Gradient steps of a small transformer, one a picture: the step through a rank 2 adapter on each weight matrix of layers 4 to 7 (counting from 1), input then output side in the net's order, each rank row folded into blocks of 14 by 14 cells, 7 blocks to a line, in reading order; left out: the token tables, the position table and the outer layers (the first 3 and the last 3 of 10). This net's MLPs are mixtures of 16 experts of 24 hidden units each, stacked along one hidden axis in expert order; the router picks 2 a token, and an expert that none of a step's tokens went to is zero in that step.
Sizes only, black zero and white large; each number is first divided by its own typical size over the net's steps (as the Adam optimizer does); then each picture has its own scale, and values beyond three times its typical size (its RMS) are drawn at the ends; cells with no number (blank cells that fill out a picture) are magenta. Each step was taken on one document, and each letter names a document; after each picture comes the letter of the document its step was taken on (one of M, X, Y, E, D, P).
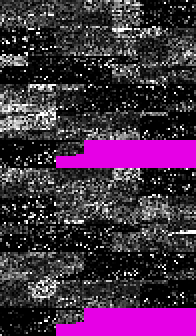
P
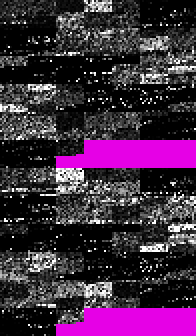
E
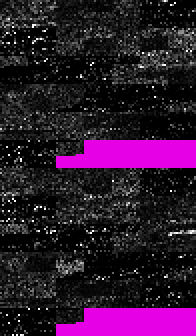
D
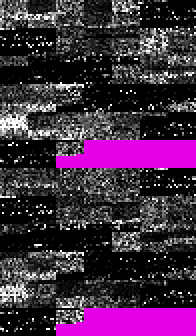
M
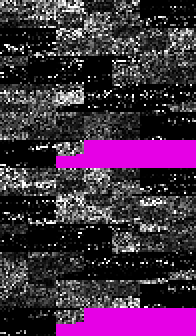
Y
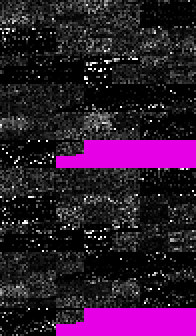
M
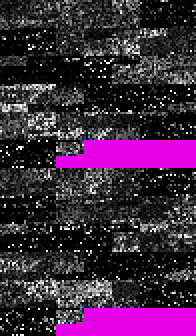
M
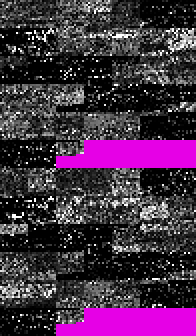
Y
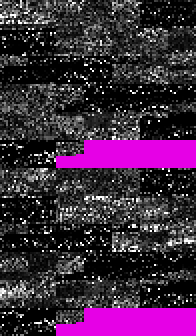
M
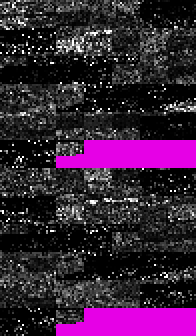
D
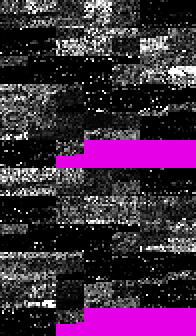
E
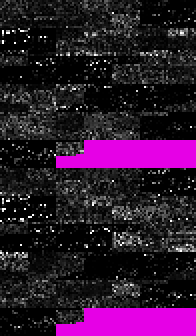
D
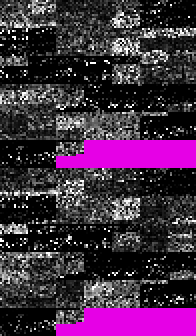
P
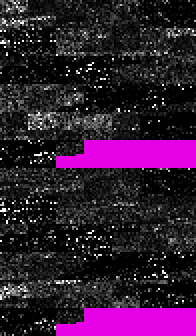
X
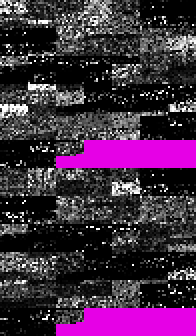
Y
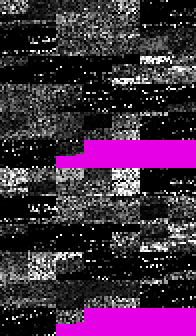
E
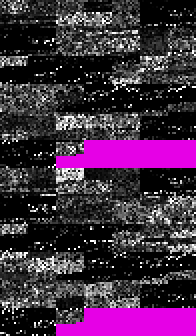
E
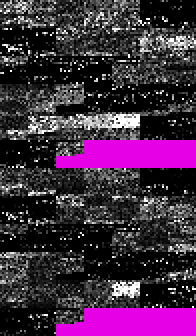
Y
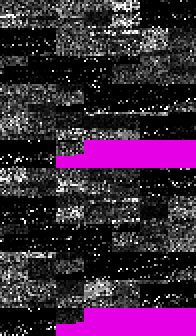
D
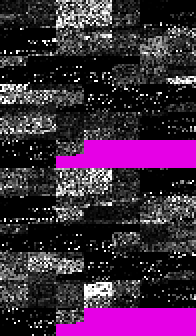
E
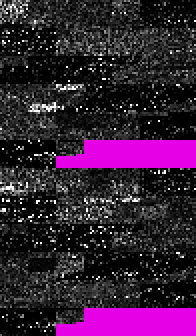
X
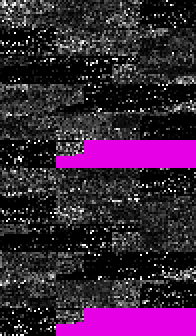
D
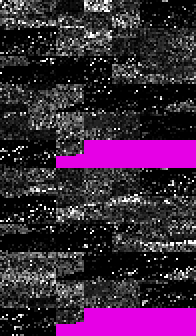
D
